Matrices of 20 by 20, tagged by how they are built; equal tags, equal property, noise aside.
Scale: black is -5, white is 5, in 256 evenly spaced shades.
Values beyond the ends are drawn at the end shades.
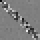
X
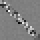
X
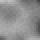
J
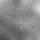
J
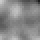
J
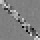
X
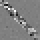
X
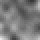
J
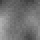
J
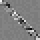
X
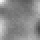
J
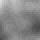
J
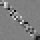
X
